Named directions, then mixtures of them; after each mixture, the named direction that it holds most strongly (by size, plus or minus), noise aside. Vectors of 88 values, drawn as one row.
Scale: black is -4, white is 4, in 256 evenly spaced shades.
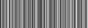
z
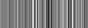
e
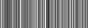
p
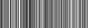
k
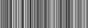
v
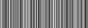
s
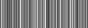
p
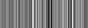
e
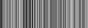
k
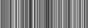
e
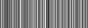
p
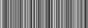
s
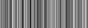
v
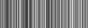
p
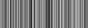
e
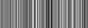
e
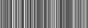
v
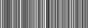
p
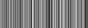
s
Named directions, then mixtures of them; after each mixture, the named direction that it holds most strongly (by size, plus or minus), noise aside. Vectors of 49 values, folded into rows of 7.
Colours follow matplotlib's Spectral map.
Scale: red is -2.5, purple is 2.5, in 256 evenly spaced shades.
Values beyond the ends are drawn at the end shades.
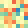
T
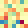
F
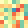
T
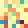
F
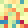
F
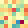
F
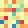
F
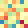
F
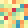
T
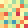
T
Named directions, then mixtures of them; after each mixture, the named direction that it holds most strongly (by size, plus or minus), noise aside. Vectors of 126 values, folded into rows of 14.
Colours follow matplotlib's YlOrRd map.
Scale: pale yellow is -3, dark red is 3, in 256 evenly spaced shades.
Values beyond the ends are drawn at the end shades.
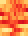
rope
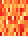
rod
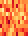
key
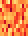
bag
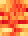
rope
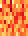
bag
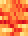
rope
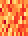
bag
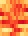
rope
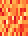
rod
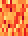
bag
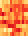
rope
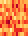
key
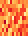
bag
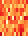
rod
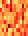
bag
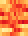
rope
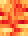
rope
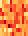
bag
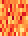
rod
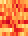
rope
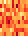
key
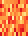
rod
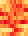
rope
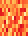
rod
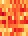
rope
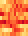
rope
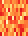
rod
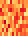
bag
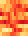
rope
